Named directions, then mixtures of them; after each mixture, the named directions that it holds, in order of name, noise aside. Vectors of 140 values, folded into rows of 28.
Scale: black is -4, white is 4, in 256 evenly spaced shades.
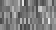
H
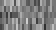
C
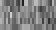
C, H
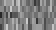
C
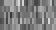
C, H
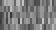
C, H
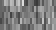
C, H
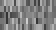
C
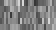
C, H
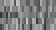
C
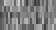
C, H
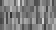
C, H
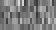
C, H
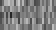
C, H
